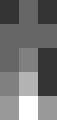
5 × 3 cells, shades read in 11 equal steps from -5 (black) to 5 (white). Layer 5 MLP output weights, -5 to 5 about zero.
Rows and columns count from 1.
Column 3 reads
-3 -1 -3 -3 1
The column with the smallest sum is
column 3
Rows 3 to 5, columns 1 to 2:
-1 0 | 0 2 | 1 5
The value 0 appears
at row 3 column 2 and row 4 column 1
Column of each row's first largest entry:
2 1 2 2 2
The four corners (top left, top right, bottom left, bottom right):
-3 -3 1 1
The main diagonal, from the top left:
-3 -1 -3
